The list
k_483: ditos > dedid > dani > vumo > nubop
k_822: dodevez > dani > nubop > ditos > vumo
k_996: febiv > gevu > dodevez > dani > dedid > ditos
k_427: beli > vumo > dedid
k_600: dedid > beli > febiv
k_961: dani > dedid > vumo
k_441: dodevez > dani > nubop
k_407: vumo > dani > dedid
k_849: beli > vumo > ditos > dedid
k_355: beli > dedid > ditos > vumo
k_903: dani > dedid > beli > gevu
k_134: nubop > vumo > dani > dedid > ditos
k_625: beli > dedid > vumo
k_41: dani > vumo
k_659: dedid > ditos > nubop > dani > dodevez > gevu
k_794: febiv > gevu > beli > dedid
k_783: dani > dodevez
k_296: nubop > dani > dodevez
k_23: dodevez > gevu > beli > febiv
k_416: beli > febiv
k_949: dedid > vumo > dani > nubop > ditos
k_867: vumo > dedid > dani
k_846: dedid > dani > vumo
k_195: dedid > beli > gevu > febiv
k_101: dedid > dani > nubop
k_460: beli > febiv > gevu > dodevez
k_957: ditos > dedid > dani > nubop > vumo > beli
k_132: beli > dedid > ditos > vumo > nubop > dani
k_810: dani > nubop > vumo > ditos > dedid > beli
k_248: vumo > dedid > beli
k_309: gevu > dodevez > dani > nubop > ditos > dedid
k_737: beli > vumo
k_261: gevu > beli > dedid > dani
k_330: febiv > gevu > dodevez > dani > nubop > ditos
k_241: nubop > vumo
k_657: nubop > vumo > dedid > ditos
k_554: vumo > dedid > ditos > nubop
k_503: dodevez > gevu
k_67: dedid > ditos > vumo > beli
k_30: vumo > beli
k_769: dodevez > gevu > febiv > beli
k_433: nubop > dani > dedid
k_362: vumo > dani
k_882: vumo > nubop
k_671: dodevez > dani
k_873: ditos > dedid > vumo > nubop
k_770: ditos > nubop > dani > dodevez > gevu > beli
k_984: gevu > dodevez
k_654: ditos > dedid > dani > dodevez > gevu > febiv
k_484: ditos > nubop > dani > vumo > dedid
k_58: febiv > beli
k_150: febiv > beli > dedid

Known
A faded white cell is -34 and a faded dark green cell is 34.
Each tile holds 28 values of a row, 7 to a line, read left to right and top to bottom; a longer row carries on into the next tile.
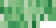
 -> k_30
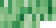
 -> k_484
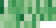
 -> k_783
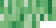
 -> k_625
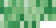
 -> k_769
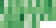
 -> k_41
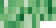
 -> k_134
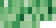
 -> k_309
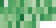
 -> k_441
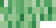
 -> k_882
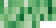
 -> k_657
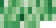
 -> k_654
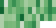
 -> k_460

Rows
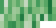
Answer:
k_355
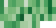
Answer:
k_996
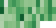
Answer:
k_984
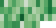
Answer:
k_195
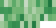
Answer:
k_58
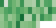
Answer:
k_101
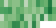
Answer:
k_248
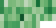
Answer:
k_903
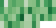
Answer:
k_949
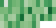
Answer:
k_554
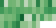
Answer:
k_261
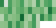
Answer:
k_483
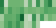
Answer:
k_362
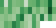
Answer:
k_849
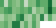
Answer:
k_150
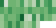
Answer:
k_132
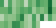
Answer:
k_427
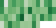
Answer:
k_330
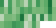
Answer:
k_961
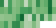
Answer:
k_407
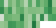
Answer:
k_737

